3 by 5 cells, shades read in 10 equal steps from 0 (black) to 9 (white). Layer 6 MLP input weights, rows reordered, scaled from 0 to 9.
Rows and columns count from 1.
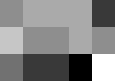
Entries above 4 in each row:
4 5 1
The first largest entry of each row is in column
2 1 5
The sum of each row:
25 28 17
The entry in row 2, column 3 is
5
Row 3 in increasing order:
0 2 2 4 9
